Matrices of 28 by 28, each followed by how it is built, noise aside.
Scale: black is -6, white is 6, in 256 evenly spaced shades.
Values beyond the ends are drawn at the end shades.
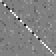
diagonal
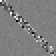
banded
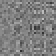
low rank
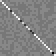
diagonal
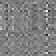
low rank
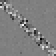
banded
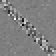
banded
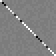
diagonal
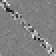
banded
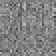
low rank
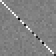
diagonal
